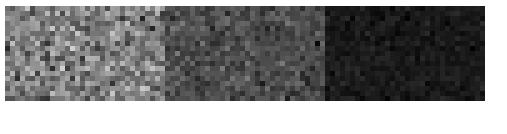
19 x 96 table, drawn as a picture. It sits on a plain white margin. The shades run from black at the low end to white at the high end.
The table splits into one row of 3 panels. Panel 1,1: middling, fine-grained, strong in contrast. Panel 1,2: low, fine-grained. Panel 1,3: very low, fine-grained, faint in contrast.
